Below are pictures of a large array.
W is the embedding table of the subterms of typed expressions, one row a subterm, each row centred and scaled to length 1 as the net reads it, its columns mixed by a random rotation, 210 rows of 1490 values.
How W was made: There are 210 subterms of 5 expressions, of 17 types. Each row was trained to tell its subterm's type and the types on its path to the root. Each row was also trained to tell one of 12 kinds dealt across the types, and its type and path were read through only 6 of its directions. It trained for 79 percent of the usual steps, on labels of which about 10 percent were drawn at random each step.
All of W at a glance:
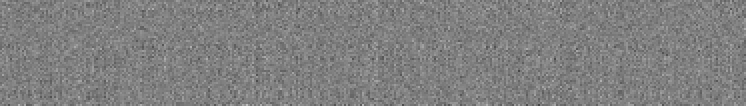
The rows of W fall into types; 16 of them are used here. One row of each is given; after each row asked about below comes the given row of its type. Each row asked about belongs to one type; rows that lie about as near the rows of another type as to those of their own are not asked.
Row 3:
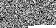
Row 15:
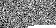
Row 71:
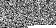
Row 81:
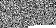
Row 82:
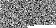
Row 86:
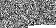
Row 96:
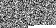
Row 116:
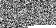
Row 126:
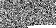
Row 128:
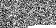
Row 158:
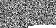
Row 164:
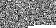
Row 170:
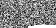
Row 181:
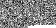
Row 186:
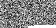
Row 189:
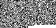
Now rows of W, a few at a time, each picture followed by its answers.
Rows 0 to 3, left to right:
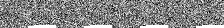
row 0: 3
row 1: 164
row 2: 81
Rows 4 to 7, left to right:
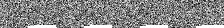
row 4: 86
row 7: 116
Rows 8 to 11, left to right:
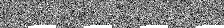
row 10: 181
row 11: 71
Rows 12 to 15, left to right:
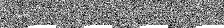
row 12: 181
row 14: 116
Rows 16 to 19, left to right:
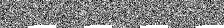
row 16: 170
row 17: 3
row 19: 126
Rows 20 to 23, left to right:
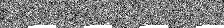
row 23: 128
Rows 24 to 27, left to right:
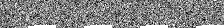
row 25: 116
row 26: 96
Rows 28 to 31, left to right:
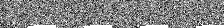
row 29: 126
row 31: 164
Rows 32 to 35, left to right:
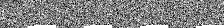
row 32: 71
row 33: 82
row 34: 81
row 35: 164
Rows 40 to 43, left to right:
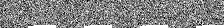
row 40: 15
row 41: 96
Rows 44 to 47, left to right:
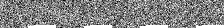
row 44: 181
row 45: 71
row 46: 164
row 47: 158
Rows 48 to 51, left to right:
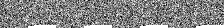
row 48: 81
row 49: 181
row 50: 170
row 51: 158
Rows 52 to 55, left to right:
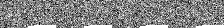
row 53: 81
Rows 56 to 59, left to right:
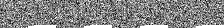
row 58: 170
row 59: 82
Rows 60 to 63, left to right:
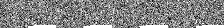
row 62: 126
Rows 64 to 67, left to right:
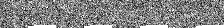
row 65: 158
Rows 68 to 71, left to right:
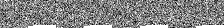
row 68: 128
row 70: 96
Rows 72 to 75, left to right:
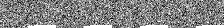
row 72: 181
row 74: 189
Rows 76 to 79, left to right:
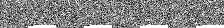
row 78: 71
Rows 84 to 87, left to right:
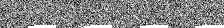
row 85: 116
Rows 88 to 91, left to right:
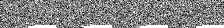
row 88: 81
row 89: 82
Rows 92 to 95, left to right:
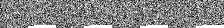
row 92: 81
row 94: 71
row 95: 15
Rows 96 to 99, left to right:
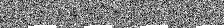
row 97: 164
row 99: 81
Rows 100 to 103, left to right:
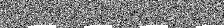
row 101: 170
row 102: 170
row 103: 71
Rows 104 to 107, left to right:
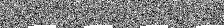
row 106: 96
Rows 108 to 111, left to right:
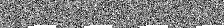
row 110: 186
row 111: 181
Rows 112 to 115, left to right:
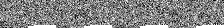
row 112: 15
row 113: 15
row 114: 82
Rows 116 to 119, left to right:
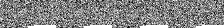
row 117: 116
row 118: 181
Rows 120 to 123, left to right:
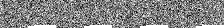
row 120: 116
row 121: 96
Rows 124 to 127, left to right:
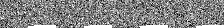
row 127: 86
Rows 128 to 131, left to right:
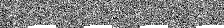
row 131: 170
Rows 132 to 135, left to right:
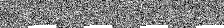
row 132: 3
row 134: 15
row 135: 181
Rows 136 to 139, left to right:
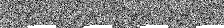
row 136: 126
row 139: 158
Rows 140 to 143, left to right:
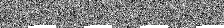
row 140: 96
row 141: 164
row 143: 128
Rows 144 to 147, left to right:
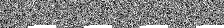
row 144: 128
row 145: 170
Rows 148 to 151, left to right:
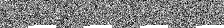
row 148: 128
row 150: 96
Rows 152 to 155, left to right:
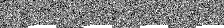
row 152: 189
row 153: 82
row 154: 158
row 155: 15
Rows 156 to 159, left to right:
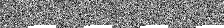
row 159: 186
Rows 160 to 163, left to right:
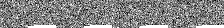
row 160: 82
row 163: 116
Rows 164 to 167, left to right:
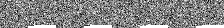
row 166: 71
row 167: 3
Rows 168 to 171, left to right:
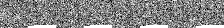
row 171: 164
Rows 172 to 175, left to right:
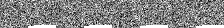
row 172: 170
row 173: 158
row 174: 86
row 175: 116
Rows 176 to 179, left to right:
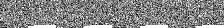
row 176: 15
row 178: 15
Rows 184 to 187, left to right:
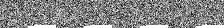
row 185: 71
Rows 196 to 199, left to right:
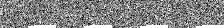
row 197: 181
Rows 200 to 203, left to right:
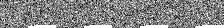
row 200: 71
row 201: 3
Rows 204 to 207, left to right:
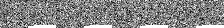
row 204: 96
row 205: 189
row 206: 164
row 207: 170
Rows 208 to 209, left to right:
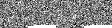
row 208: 164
